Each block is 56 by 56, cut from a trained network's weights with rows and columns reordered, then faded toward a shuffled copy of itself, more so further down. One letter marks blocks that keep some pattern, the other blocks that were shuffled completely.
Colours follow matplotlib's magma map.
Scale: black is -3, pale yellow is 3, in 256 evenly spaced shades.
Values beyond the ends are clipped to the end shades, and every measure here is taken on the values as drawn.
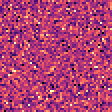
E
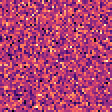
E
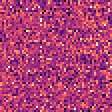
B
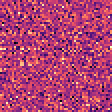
B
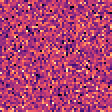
E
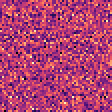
B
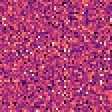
B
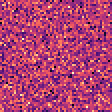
E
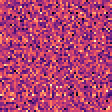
B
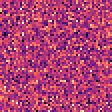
B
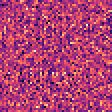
B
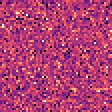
B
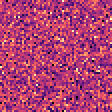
E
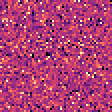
B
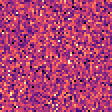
E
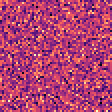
E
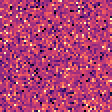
E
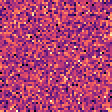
E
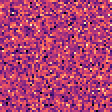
B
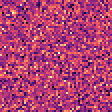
E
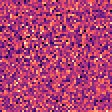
B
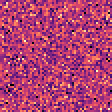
E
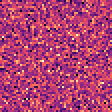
E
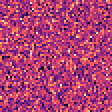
E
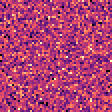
E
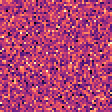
E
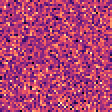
B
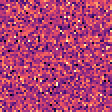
B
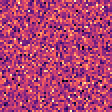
E
